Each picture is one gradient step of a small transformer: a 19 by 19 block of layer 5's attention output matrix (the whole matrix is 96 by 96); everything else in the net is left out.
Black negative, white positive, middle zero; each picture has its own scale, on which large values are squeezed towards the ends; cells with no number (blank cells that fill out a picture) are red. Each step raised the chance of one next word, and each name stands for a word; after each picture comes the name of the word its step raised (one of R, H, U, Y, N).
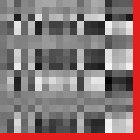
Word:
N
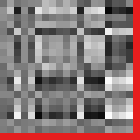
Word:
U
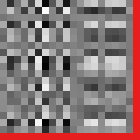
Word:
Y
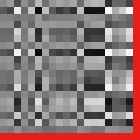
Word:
Y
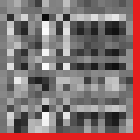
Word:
N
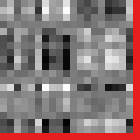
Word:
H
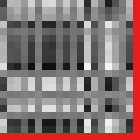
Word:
H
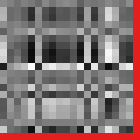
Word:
U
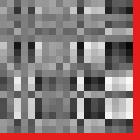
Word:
U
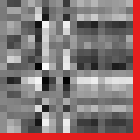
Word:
N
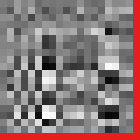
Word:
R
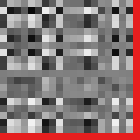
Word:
Y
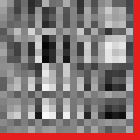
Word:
U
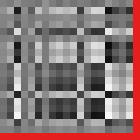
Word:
U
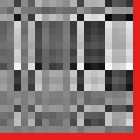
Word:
N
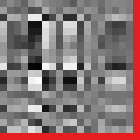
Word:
N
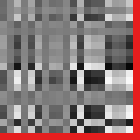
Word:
R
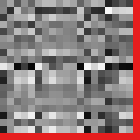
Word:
R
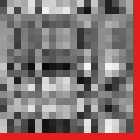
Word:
H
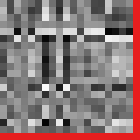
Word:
H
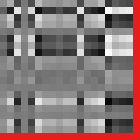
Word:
Y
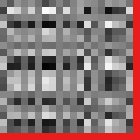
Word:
Y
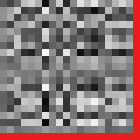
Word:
Y
